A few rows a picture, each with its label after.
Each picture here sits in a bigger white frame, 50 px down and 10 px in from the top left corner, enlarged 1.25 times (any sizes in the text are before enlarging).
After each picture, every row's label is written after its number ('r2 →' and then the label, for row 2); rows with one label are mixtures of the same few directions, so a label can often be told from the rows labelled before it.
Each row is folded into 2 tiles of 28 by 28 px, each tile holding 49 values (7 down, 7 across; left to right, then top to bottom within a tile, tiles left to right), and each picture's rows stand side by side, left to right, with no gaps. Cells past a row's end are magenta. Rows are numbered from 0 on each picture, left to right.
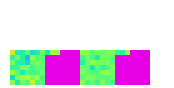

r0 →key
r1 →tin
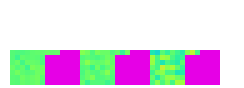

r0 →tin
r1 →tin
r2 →tin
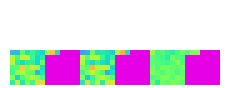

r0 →tin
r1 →tin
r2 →key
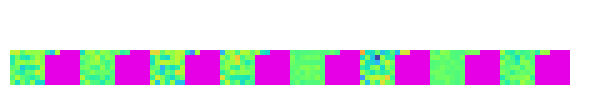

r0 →tin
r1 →key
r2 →tin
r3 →key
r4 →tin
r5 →key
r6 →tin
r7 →key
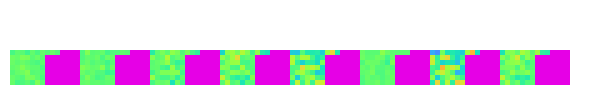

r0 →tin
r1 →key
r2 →key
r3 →key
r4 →tin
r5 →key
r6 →tin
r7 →key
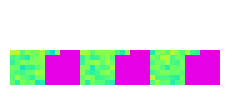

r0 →tin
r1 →tin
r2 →key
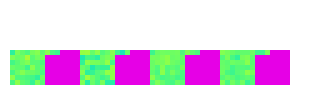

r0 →key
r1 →tin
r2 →key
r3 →tin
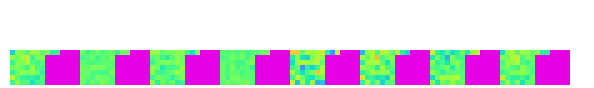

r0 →key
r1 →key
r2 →tin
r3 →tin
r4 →tin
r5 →key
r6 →key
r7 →key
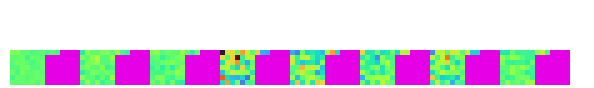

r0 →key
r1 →key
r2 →tin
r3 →key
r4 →tin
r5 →key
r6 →key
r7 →tin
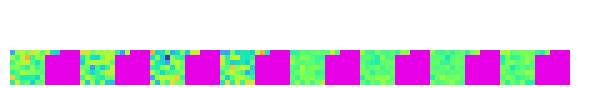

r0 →key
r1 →tin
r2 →key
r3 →tin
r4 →tin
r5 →key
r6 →key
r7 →tin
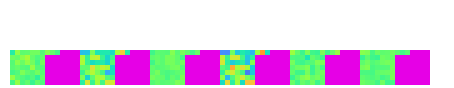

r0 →key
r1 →tin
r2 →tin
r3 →tin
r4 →key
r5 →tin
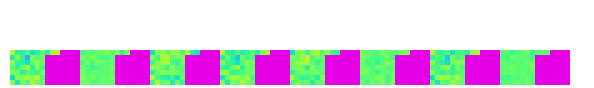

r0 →key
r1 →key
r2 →key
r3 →key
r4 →key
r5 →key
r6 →key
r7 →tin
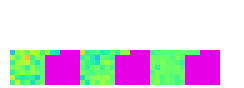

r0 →key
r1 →key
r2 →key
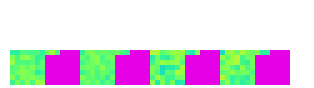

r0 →tin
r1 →key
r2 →tin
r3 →key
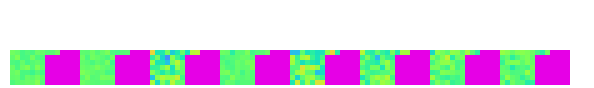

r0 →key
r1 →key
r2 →key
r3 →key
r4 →tin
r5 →key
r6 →key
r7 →tin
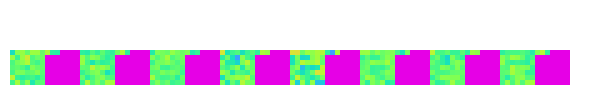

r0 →key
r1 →tin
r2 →key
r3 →key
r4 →tin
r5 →tin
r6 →key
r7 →tin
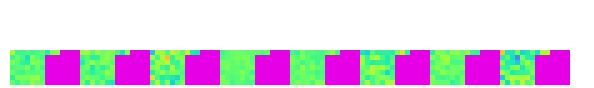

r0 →key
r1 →tin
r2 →key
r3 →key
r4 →tin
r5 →tin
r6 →key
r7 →key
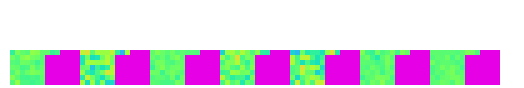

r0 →key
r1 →tin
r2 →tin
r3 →key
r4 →tin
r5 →key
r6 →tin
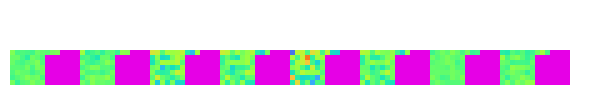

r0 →key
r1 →key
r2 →tin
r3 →tin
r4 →key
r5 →tin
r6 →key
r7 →tin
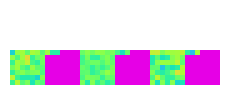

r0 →key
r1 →tin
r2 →tin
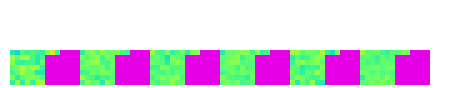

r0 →tin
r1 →key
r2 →key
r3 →key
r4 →tin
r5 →key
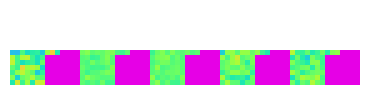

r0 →tin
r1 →tin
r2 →key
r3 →key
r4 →key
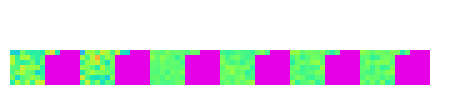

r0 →tin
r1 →key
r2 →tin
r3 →tin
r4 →tin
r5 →tin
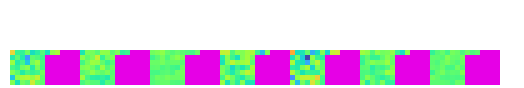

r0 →key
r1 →key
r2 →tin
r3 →tin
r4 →key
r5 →tin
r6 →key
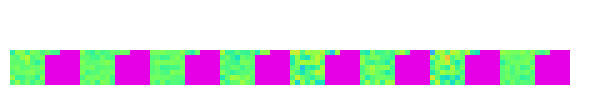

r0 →key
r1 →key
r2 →tin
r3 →key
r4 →tin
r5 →tin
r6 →key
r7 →tin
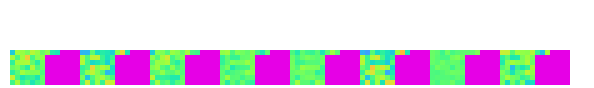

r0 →key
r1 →tin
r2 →key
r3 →tin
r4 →tin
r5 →tin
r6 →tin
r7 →tin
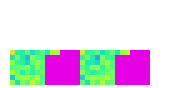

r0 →key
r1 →key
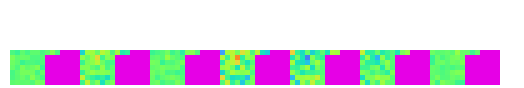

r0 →tin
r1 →key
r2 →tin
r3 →key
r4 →key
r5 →key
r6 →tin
